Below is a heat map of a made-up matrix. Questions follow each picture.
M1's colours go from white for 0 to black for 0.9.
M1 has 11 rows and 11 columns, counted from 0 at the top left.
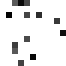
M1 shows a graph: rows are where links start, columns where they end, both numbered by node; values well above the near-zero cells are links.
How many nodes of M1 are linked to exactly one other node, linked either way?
3
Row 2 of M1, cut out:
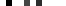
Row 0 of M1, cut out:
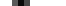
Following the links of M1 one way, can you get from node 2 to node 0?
no
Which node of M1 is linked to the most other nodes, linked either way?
node 2
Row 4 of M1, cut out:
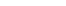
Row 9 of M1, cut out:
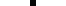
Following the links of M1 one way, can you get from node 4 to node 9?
no
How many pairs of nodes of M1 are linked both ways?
0
